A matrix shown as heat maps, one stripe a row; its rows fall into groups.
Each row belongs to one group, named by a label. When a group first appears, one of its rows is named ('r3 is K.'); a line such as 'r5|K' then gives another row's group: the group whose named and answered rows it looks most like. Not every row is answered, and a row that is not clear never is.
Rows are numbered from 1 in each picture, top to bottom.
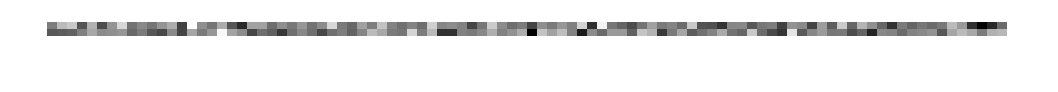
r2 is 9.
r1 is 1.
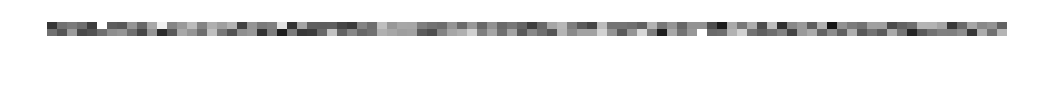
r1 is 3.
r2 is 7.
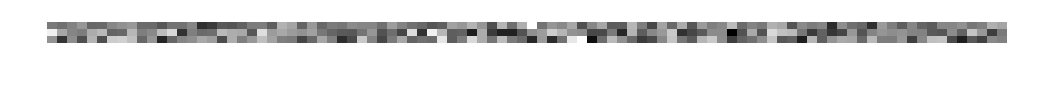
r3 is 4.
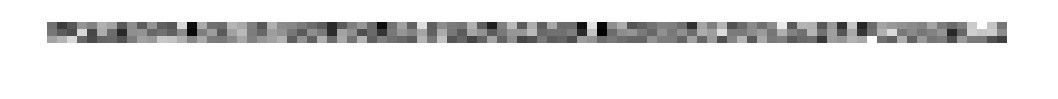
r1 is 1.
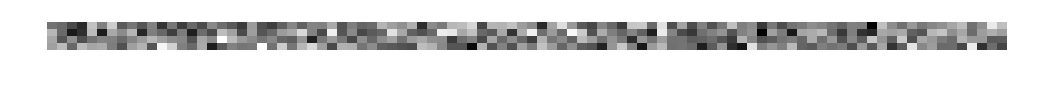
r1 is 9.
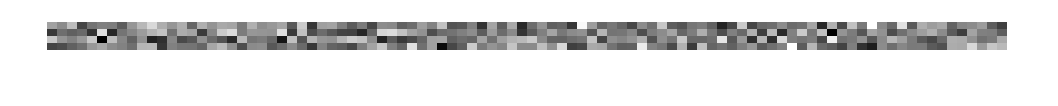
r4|9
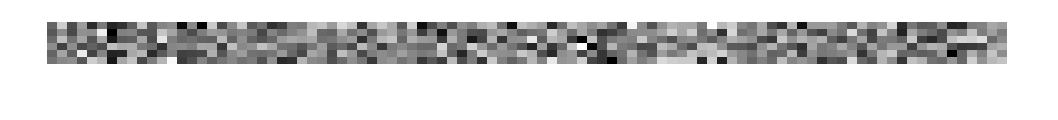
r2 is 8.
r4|4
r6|8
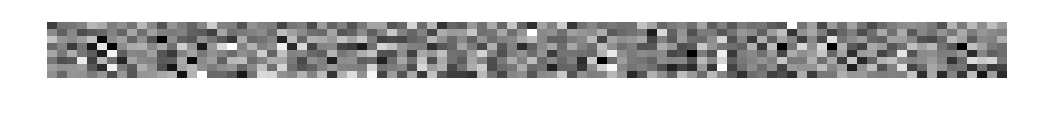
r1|9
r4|3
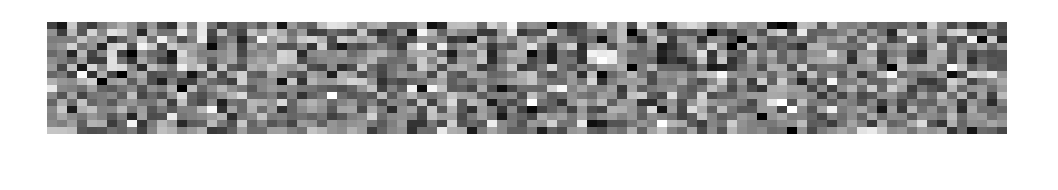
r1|7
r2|1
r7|1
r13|9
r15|8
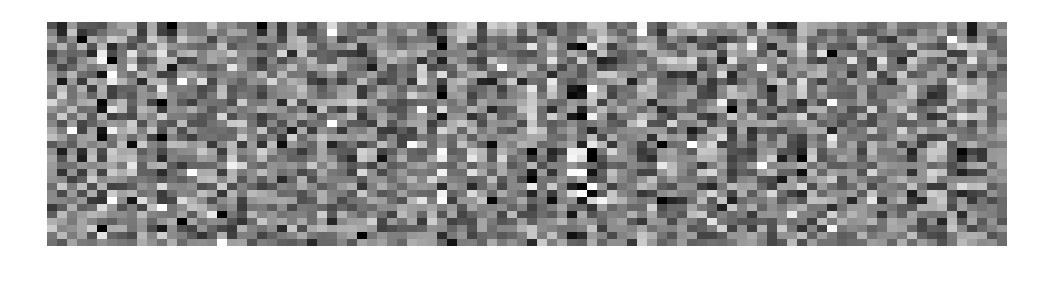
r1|7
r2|7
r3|1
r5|3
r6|8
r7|7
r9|1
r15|7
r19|4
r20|4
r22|4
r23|9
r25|4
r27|3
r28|9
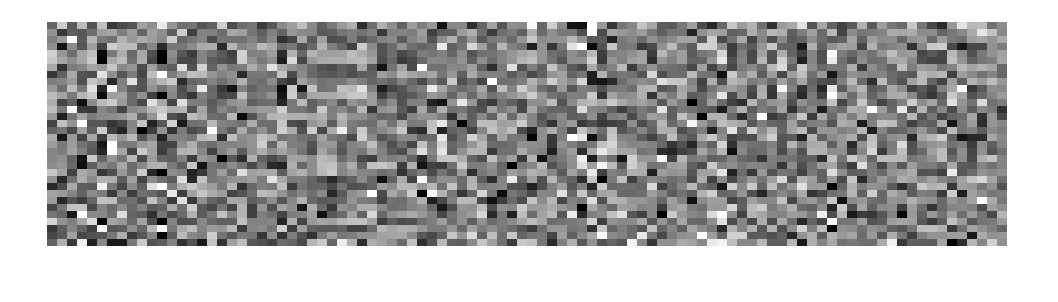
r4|4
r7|1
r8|3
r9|8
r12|1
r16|8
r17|4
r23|1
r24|3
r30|3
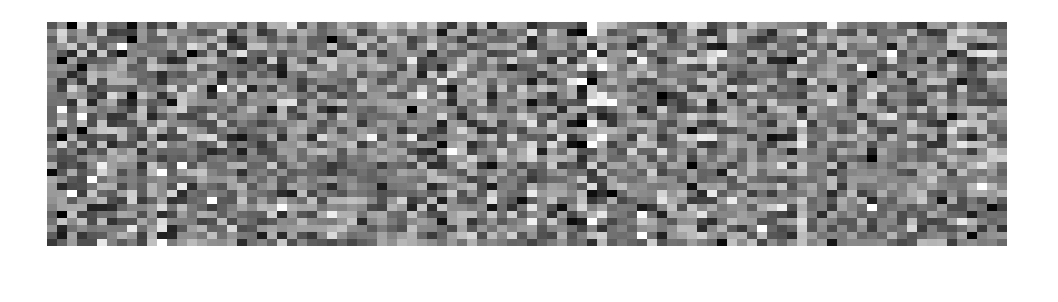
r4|1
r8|9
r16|1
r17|7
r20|9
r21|1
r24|1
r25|8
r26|8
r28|7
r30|7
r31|7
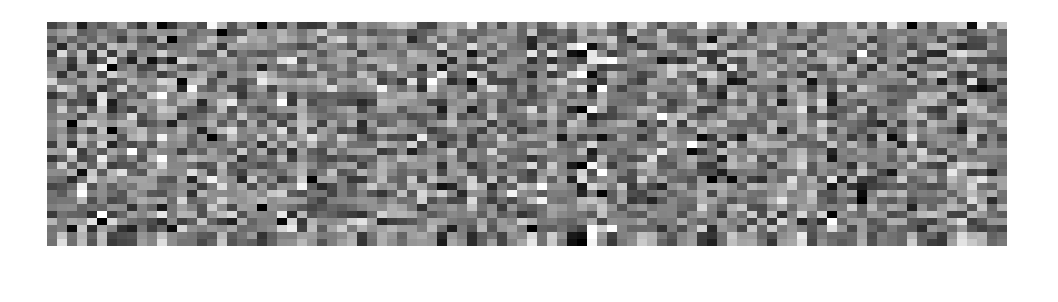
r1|7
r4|4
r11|3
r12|3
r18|8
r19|8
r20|3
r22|1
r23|9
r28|3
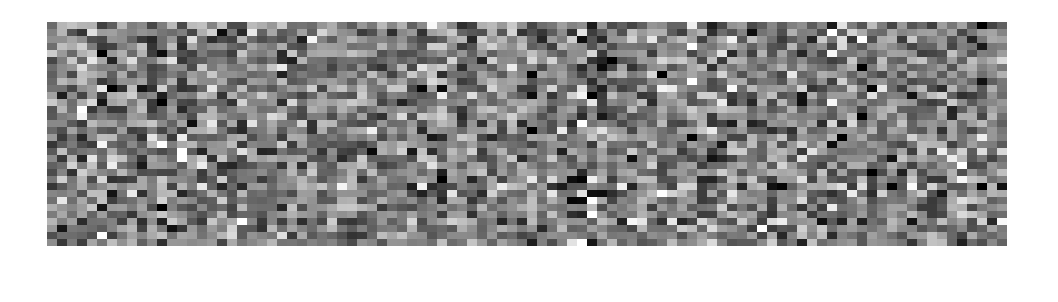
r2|9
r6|8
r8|9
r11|4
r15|9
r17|1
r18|3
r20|1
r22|9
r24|7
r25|8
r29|7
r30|7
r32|4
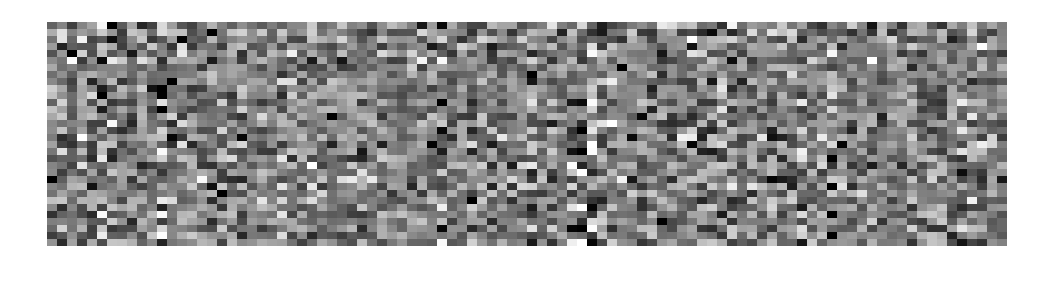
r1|8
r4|1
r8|9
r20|3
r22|4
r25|9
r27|4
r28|3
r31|3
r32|4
